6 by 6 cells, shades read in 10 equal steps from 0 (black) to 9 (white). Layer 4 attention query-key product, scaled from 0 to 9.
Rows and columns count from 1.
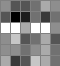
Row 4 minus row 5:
0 2 -1 -1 0 -1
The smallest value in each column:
3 0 1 4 2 3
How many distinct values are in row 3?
3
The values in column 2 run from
0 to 9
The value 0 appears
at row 2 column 2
